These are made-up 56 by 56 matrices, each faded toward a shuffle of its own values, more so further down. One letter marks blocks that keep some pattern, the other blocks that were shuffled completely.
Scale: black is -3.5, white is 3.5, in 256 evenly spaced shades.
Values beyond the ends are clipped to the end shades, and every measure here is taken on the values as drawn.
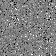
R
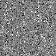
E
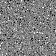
R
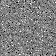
R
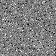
R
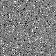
R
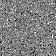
R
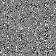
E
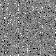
E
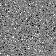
R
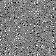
E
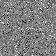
R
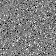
R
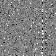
E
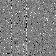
E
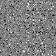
E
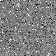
R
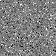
R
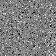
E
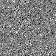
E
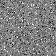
R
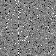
E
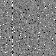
E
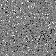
R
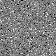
R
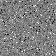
R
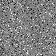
R
